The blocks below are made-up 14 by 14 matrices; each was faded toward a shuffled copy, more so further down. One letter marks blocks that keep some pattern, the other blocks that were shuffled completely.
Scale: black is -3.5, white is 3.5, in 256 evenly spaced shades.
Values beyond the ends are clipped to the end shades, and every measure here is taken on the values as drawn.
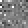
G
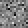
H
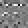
G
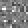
G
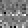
G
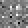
G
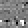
G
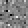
H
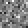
H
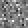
H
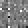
G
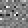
G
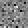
H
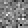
H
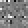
G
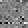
G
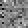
H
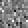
H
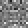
G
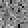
H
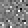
H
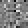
G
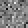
H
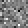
H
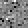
H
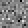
H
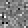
H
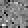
H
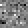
G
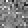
H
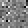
G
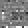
G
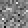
H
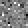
H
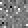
H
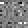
G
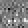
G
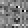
G
